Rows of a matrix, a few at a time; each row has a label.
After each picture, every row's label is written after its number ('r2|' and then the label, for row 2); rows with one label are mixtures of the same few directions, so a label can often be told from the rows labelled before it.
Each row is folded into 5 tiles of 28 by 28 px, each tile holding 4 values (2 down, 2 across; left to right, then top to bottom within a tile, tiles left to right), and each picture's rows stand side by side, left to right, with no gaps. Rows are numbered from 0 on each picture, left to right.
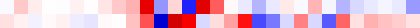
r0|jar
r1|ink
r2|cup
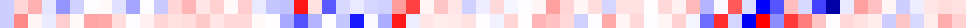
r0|cup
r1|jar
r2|jar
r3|jar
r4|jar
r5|cup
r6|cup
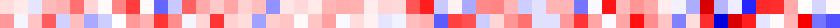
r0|cup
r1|jar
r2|cup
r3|ink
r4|jar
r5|ink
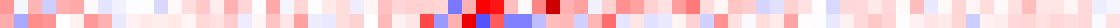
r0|ink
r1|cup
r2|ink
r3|cup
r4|cup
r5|cup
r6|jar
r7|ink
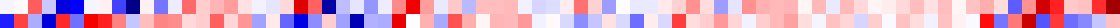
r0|cup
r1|jar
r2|jar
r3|ink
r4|jar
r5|jar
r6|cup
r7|cup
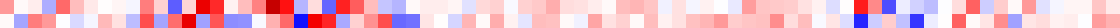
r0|ink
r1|cup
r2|ink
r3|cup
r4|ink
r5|jar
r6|jar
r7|ink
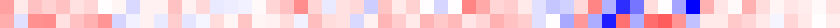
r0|ink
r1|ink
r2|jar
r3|jar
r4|cup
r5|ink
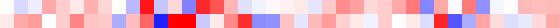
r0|jar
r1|ink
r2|cup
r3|ink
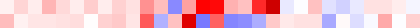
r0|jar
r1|cup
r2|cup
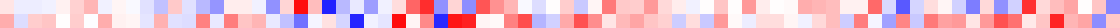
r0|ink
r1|cup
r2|jar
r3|ink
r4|jar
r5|ink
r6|cup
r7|jar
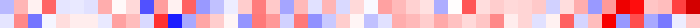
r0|ink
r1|ink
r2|ink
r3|jar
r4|cup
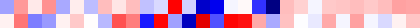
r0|ink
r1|cup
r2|cup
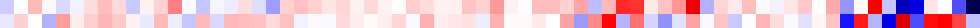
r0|cup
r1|cup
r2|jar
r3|cup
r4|cup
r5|ink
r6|cup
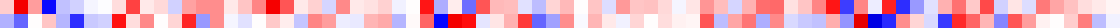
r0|jar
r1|cup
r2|ink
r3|ink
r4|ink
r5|cup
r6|ink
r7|ink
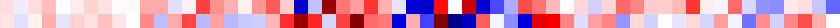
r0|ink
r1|cup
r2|jar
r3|ink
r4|cup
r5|cup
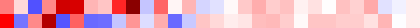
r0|cup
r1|ink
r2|ink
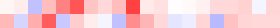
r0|cup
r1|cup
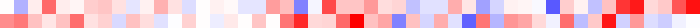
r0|jar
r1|jar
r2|jar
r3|cup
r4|cup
